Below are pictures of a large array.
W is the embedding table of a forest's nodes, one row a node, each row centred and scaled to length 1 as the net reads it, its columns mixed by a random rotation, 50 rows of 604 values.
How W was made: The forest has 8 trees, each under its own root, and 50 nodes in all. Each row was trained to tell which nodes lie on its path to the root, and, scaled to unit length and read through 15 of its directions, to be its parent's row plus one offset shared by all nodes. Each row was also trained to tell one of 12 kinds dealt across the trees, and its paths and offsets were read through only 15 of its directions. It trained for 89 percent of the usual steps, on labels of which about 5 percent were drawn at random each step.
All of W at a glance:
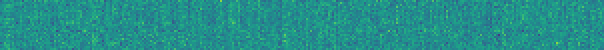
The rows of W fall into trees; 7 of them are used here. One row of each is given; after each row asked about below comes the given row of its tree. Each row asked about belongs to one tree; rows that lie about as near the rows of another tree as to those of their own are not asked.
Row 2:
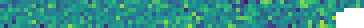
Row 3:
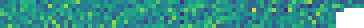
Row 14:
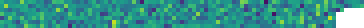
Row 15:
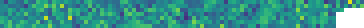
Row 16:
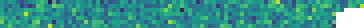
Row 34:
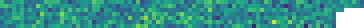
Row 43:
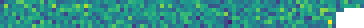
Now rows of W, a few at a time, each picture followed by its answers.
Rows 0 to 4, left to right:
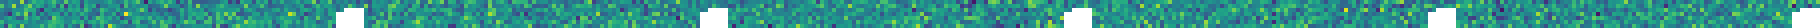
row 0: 43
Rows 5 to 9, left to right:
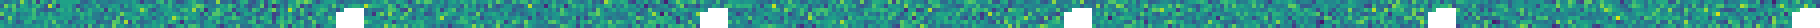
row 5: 43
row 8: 43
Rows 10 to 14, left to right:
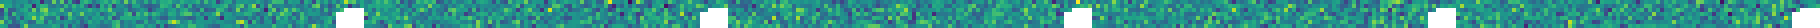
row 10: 14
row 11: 14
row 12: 15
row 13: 43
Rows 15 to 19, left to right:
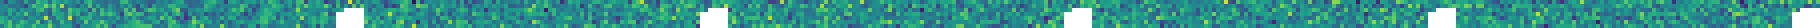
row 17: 14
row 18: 14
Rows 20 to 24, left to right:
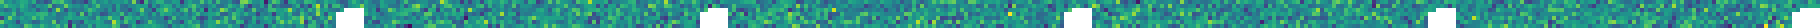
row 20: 14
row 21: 2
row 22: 34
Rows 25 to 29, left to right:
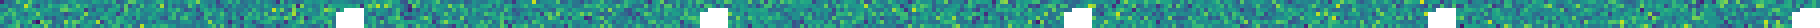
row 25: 3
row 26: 43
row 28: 16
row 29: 2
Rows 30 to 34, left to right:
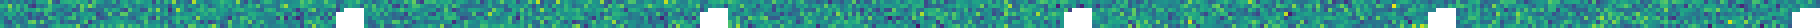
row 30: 2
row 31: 2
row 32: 16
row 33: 3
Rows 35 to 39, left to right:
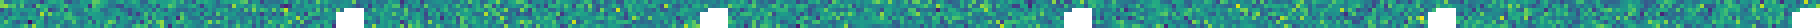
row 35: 14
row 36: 3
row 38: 34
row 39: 15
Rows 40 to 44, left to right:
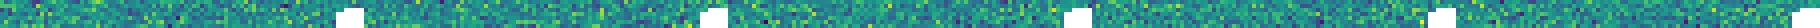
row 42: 3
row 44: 14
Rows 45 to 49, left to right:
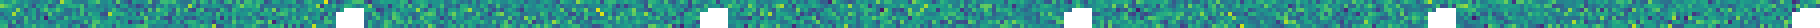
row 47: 43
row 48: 15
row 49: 43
